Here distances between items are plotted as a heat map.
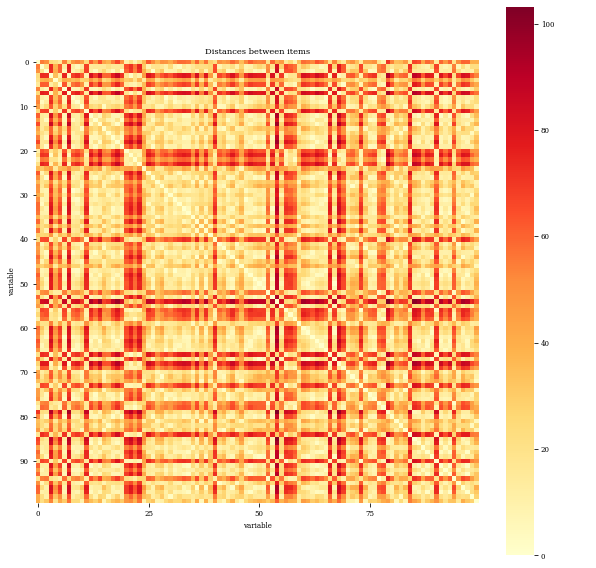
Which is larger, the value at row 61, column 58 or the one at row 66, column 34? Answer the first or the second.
the second
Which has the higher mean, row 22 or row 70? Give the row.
22
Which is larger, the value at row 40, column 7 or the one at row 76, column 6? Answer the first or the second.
the first
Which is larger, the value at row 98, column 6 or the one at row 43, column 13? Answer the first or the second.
the first
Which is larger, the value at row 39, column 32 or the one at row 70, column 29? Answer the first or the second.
the first
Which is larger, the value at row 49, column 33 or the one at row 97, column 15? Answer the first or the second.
the second
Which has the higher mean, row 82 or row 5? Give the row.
5
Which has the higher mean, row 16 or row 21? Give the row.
21
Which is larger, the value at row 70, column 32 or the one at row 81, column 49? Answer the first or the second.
the second
